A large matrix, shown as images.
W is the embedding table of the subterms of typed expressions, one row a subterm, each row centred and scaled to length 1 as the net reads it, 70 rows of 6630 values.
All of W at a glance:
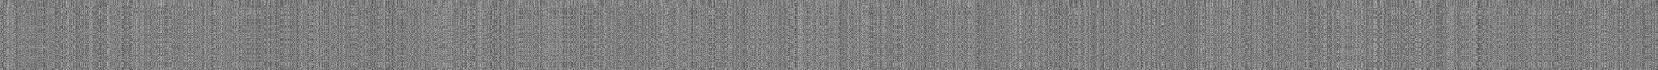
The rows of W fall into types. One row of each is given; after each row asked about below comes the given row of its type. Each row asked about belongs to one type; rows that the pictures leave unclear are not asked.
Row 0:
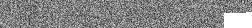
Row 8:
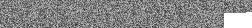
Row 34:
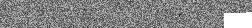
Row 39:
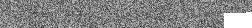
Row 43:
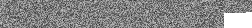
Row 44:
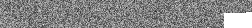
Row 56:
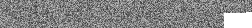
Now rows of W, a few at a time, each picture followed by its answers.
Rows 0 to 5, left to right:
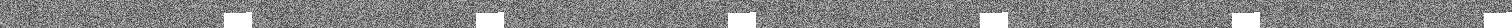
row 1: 44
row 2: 44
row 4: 44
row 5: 34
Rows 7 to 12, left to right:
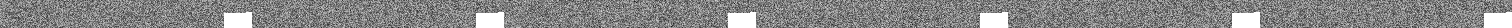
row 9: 39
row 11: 8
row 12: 8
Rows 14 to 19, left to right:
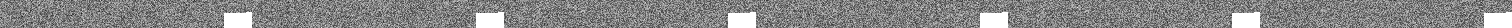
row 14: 56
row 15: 43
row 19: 43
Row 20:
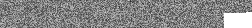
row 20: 34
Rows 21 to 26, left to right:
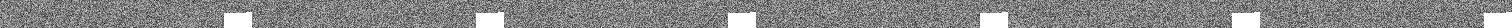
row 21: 39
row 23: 43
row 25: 39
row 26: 56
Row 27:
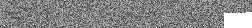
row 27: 56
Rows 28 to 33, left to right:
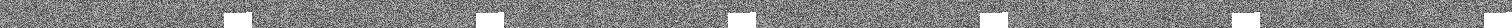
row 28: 56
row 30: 0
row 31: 39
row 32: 44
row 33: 56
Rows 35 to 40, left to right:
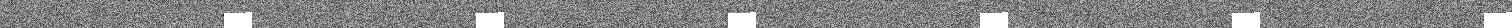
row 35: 43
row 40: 44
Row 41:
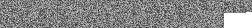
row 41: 8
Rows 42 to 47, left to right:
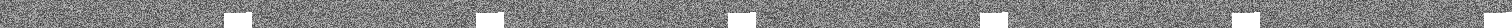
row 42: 34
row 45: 56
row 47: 56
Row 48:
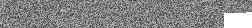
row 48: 43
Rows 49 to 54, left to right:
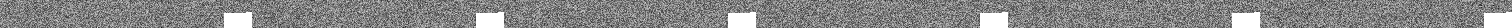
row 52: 43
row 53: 34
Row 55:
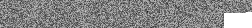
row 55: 8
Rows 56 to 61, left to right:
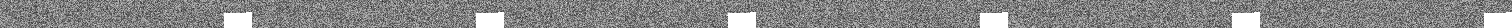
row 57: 34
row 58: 56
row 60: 39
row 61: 43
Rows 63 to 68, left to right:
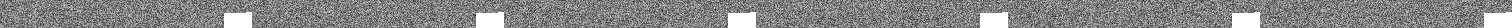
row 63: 34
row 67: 8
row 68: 43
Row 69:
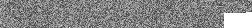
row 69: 44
